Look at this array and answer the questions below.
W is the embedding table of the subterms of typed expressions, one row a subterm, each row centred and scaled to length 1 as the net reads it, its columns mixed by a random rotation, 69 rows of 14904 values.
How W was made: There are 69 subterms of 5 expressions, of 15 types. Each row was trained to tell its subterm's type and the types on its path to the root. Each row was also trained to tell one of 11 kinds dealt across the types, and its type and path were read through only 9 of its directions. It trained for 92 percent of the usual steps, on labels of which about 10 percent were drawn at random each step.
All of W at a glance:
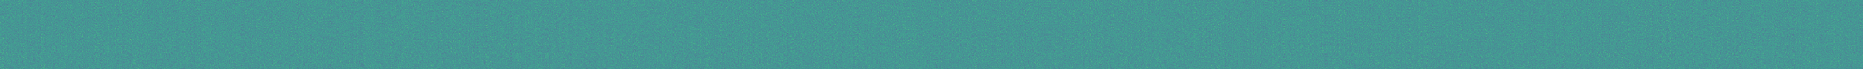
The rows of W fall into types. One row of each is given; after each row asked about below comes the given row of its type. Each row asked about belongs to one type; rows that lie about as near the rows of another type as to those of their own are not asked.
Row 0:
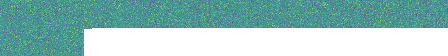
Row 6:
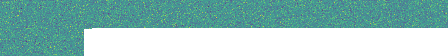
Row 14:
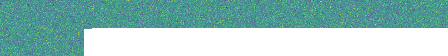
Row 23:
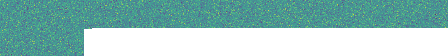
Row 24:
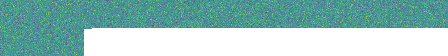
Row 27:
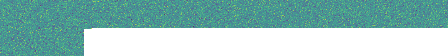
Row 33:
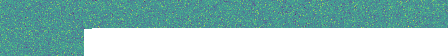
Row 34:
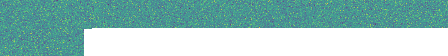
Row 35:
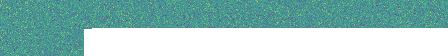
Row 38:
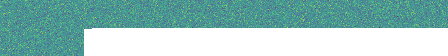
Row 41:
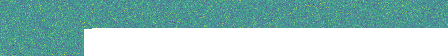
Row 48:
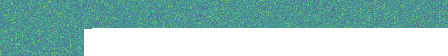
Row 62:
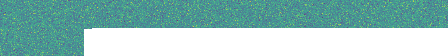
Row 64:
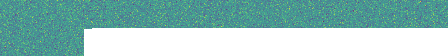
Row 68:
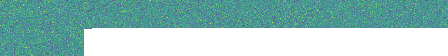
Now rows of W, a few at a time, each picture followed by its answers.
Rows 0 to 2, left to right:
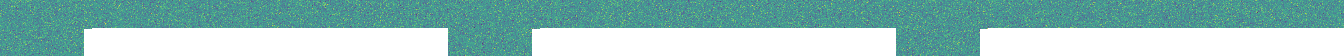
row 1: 64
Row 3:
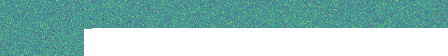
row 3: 64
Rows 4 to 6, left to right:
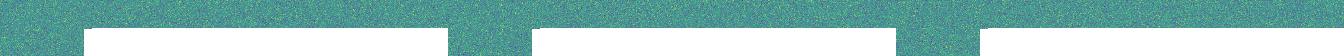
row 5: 41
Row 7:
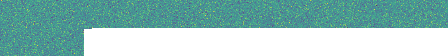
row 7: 34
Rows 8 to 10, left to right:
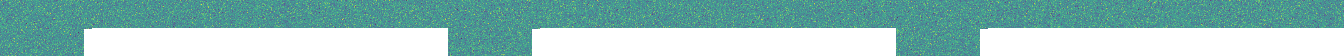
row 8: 34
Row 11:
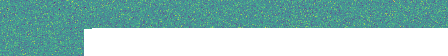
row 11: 62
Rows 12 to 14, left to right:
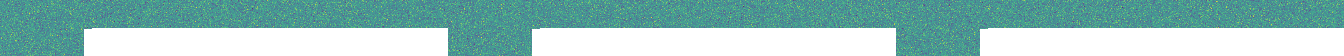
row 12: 41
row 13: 48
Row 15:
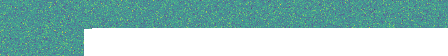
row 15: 33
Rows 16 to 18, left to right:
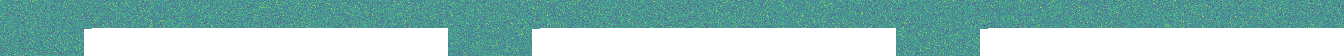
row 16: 27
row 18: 38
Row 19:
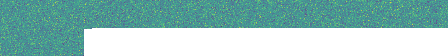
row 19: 41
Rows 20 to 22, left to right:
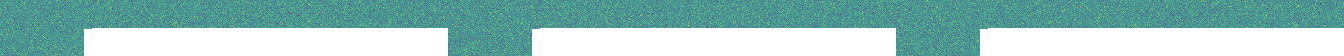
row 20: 6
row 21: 64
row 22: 48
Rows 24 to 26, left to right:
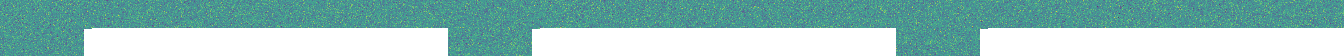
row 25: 14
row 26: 23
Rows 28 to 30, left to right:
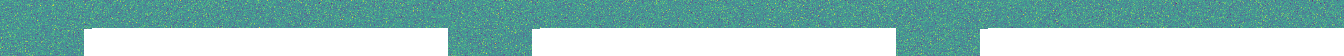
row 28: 41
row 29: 34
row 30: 62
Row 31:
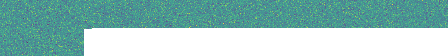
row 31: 38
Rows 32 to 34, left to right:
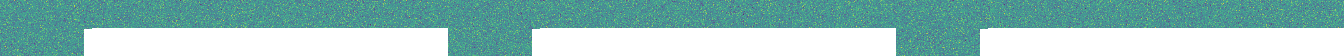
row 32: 64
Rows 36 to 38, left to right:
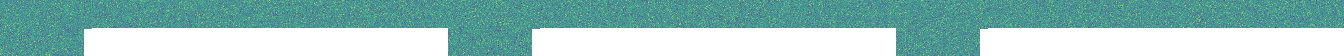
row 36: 48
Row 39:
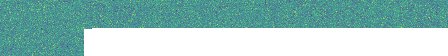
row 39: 23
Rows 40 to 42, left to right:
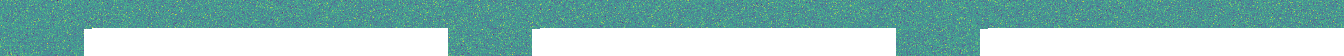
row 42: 23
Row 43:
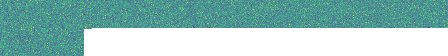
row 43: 27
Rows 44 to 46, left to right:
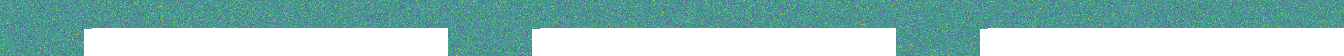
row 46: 62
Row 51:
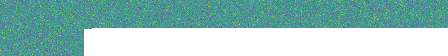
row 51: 48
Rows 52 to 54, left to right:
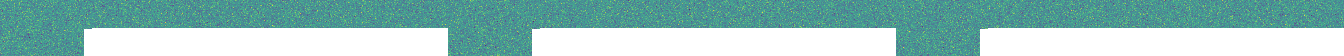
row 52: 68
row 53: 38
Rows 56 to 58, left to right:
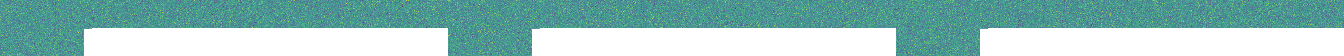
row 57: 27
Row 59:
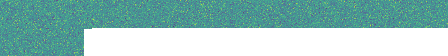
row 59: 34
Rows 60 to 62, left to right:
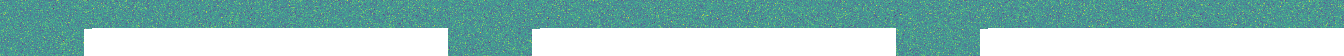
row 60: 33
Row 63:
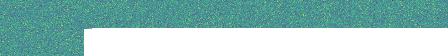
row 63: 33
